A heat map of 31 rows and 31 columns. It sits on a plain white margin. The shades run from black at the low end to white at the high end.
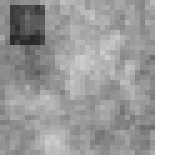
The ninth with the lowest average is the top left. Values change most from cell to cell in the top left. In the top left lies a patch that is lower than the rest. The values are skewed, with a long tail toward low values. There are no regular stripes. The halves do not mirror each other.
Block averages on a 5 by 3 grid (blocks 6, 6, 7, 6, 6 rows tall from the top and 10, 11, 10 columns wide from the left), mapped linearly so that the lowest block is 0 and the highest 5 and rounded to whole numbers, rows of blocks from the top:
054
054
254
443
443
